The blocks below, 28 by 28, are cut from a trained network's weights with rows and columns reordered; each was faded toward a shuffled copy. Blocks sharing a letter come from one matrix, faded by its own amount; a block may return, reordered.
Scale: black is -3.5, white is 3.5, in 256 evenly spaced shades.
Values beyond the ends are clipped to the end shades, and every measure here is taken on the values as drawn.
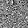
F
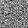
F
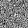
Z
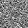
Z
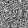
Z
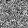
Z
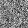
Z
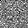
F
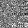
F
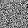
Z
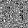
F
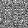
F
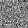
Z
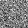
Z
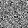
Z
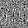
F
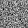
Z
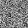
Z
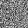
Z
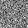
Z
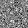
F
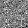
F
